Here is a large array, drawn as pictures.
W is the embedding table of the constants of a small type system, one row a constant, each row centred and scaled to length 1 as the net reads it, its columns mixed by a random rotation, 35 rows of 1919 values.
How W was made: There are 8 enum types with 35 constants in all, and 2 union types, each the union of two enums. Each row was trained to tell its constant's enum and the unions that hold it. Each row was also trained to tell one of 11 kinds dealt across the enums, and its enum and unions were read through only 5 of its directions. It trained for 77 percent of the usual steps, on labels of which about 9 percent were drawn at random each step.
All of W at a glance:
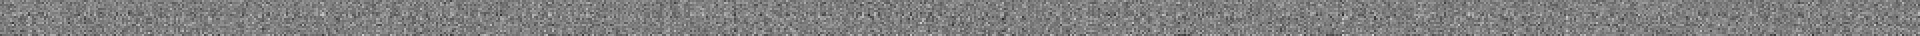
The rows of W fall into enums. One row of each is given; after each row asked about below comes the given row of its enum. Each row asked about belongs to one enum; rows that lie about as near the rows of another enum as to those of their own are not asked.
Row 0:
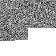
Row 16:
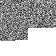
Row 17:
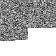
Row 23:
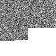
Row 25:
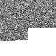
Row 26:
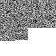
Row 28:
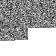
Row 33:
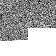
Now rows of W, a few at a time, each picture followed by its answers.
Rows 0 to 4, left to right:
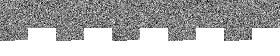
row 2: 0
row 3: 17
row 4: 28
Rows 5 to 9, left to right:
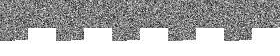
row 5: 33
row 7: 25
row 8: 17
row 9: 28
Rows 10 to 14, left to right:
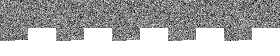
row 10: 23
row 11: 17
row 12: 17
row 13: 33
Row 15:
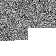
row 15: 17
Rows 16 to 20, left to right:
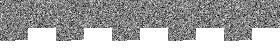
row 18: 16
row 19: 16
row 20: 16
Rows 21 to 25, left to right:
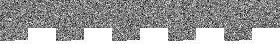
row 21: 33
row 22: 28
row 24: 33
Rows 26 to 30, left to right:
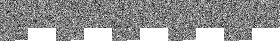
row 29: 0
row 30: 16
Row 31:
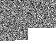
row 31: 28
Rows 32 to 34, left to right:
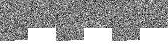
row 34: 16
